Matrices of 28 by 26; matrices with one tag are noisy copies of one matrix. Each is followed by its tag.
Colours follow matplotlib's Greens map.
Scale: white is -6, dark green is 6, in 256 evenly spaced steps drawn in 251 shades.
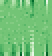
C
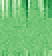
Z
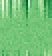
Z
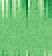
Z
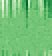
Z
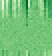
Z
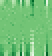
C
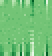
C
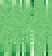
C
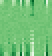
C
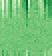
Z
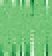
C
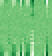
C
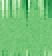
Z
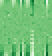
C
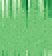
Z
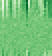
Z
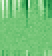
Z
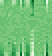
C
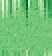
Z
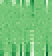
C
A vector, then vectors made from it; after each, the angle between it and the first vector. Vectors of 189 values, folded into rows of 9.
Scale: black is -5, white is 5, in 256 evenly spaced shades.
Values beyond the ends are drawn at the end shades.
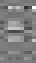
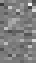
partly aligned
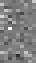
orthogonal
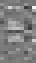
nearly parallel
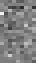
partly opposed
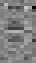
nearly opposite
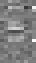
nearly parallel
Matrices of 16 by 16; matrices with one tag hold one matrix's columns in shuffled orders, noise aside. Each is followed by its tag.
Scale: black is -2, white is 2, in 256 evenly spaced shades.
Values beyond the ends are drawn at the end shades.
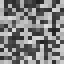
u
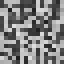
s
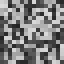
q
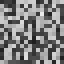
q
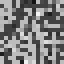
s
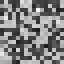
u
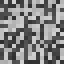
q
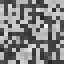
q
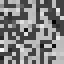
s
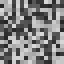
s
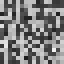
s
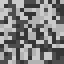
q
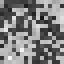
s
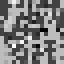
s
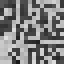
s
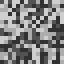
q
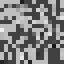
q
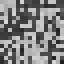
s
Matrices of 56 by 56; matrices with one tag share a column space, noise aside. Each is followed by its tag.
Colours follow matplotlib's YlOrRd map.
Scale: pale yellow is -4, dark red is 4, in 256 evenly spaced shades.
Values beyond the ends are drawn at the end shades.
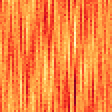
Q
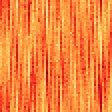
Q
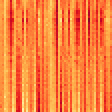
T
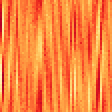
Q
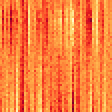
T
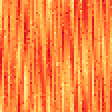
Q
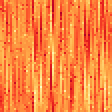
Q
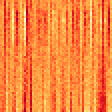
T
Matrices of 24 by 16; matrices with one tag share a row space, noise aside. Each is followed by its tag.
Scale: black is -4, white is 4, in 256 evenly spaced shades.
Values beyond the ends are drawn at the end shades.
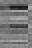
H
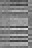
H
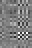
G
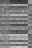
H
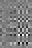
G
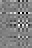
G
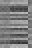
H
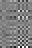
G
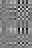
G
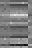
H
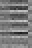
H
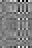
G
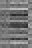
H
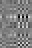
G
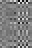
G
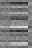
H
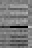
H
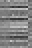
H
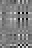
G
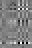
G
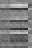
H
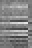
H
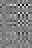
G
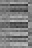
H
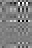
G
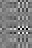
G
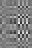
G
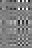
G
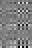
G
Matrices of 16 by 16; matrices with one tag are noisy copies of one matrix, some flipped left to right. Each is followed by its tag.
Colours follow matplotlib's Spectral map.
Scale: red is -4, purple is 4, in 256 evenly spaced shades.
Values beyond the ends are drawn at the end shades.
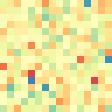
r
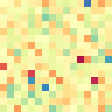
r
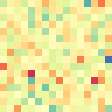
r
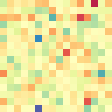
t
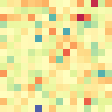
t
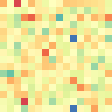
t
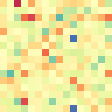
t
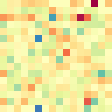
t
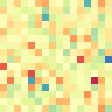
r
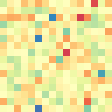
t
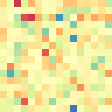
t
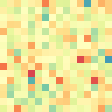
r
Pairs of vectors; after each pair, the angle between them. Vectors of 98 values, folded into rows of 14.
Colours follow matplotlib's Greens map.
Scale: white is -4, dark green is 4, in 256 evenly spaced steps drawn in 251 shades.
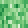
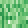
partly aligned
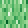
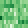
orthogonal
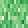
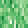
orthogonal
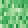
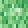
nearly parallel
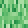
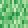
partly opposed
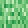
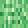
nearly parallel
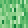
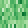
orthogonal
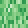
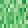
nearly parallel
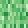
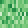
orthogonal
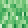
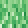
nearly parallel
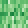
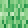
nearly opposite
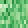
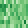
nearly opposite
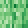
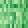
nearly parallel
